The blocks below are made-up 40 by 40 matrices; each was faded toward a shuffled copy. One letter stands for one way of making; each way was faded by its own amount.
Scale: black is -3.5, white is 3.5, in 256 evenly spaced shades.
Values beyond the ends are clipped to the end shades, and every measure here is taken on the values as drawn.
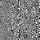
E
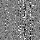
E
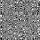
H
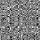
H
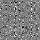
H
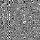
H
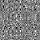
H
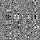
H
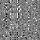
H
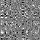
H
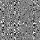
H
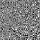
H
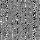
E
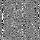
E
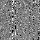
E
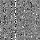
E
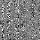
E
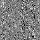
E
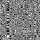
H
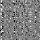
H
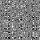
H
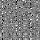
H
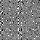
H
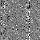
E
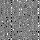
H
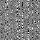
E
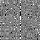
H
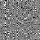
H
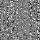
E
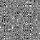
H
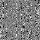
E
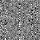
E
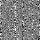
E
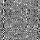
H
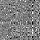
H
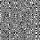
H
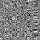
H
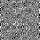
H
